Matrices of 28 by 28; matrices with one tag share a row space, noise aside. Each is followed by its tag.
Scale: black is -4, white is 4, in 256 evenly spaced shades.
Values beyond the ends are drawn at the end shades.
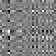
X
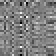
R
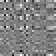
R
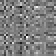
R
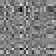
R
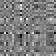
R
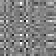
R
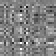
R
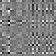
X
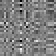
R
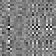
X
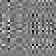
X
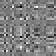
R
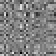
R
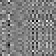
X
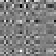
R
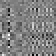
X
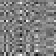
R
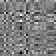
R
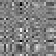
R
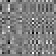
X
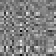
R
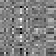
R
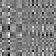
X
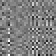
X
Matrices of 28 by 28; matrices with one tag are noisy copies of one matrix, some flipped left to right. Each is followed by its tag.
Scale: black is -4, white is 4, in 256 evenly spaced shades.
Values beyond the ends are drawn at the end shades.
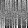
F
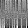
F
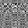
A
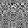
A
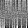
F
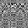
A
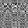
A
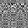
A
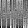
F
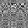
A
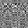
A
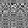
A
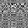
A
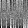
F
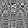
A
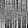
F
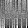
F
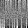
F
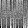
F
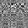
A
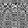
A
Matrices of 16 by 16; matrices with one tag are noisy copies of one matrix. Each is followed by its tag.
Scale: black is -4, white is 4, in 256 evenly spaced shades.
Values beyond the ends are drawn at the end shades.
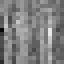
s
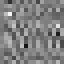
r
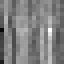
s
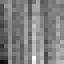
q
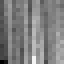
q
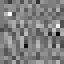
r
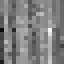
s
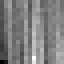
q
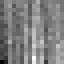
q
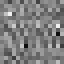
r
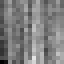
q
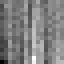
q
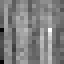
s
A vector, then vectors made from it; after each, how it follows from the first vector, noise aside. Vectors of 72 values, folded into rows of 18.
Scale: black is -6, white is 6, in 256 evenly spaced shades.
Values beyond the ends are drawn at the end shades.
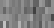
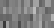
negated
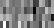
scaled up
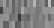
reversed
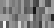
scaled up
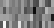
scaled up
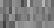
wrapped around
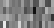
scaled up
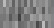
wrapped around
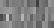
wrapped around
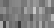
negated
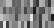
scaled up
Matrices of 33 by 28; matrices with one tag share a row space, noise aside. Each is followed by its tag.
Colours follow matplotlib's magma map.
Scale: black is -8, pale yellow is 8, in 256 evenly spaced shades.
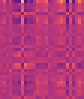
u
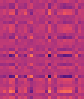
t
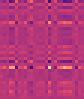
t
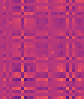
u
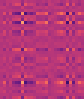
u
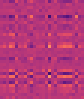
t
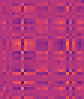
u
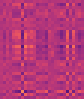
u
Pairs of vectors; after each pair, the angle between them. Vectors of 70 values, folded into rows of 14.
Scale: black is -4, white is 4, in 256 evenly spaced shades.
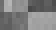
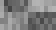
nearly opposite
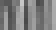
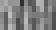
nearly opposite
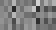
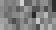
orthogonal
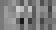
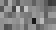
orthogonal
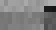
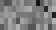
orthogonal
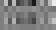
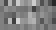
nearly opposite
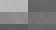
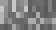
partly aligned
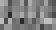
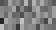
partly opposed
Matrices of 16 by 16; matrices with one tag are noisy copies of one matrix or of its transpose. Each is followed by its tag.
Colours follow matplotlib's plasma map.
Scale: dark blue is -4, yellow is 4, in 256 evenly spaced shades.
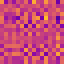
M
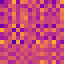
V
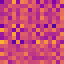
V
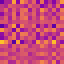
V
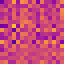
V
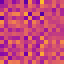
V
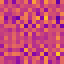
M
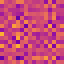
M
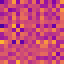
V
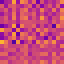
V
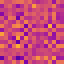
M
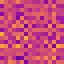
M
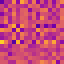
V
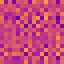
M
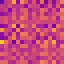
V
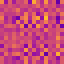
M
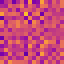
V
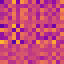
V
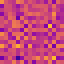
M
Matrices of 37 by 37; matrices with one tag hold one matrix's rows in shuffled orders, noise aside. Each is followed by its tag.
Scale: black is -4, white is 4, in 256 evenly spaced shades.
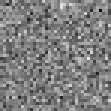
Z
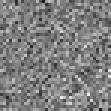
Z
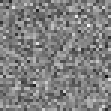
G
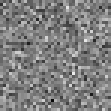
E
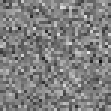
Z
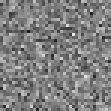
E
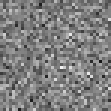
Z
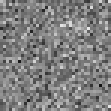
Z
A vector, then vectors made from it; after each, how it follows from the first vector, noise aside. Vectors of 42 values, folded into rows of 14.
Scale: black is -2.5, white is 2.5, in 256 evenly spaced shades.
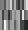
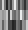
wrapped around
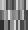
wrapped around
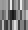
wrapped around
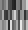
wrapped around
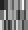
reversed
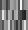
wrapped around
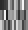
reversed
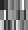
reversed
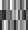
wrapped around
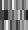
wrapped around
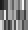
reversed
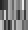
reversed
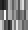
reversed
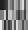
reversed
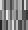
wrapped around
